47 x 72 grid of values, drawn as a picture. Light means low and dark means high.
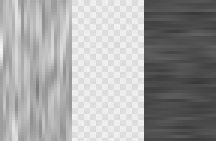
The table splits into one row of 3 panels. Panel 1,1: low, streaked downward. Panel 1,2: very low, checkered, faint in contrast. Panel 1,3: high, streaked across, faint in contrast.
